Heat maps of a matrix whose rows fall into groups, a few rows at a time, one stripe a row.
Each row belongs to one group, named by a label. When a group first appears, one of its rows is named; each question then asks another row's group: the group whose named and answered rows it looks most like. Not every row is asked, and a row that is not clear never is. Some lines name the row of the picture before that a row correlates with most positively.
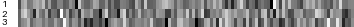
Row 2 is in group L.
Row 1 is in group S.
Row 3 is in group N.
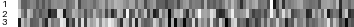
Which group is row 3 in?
L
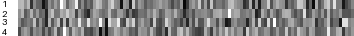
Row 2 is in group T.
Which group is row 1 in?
L
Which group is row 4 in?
N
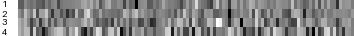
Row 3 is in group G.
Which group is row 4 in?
L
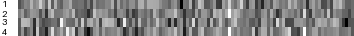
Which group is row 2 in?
T
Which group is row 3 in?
L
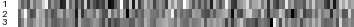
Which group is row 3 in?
S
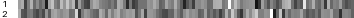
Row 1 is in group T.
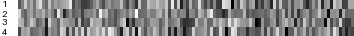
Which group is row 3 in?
T
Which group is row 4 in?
L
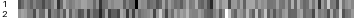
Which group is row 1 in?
N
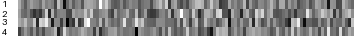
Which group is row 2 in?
G
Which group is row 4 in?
N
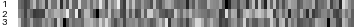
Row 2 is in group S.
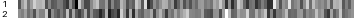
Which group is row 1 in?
S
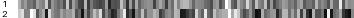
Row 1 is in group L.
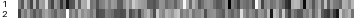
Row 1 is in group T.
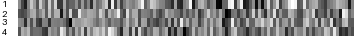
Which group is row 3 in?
G
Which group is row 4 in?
L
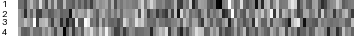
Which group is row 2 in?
G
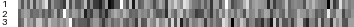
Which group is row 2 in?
N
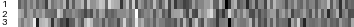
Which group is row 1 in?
L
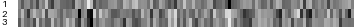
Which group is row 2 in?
T
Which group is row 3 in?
T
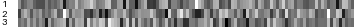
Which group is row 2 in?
N
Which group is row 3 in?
L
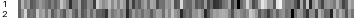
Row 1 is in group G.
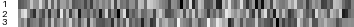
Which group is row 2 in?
L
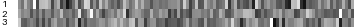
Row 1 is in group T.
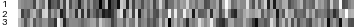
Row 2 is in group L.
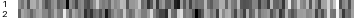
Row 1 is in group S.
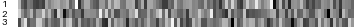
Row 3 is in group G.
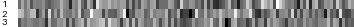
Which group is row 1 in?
G
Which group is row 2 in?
T
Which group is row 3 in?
L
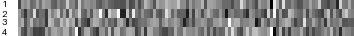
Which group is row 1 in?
S
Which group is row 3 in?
T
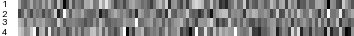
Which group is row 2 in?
N
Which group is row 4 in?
T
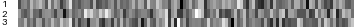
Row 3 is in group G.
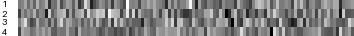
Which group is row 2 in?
L
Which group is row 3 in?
G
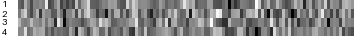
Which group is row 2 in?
G
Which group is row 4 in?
S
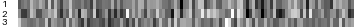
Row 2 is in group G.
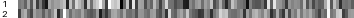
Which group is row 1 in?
L
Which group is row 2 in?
N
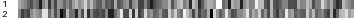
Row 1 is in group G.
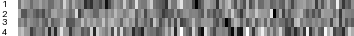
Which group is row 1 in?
N
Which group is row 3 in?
L
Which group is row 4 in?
G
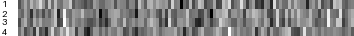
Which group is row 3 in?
N
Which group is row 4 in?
T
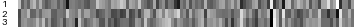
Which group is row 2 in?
S
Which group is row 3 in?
S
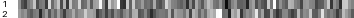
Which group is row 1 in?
L
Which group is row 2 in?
G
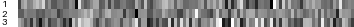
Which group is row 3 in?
G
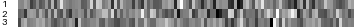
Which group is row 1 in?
G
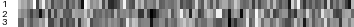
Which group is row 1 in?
T
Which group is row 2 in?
G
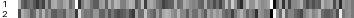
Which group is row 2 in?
S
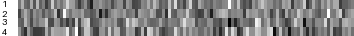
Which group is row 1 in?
T
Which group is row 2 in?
N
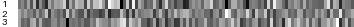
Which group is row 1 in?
L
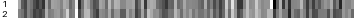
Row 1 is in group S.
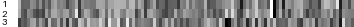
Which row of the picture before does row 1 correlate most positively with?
1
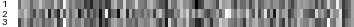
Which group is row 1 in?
N
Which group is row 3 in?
N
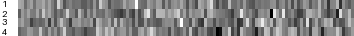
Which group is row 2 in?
S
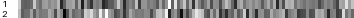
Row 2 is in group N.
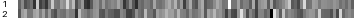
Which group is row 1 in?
T
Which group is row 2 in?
S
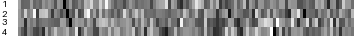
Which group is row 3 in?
G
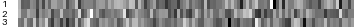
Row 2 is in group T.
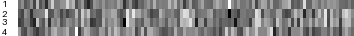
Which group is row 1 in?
T
